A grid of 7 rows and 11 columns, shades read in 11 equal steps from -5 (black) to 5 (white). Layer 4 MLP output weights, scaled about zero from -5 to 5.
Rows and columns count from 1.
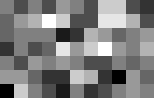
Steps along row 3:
up same same down up up down down up up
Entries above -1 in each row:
6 7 7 8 7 5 6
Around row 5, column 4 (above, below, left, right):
-1 -3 1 1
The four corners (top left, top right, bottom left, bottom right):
0 -3 -5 0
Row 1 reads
0 -2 0 -2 1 0 -2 3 3 -2 -3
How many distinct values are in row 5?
4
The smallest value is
-5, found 2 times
